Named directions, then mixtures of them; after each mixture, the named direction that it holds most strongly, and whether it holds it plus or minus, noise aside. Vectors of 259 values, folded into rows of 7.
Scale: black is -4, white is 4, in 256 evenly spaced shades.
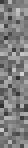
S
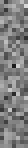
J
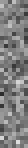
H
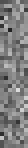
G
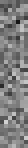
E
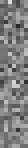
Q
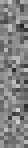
Q, plus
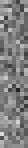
G, minus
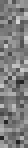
H, minus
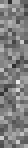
H, plus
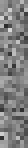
G, minus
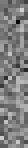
E, plus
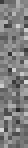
Q, minus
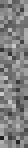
H, minus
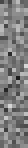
Q, minus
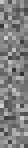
S, minus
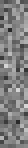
G, plus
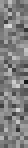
Q, plus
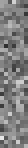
H, plus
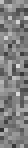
S, minus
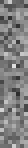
J, minus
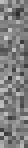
S, minus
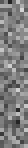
G, plus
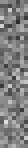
E, plus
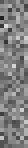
G, plus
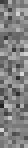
S, plus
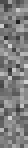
S, plus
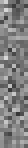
J, minus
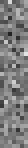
Q, plus
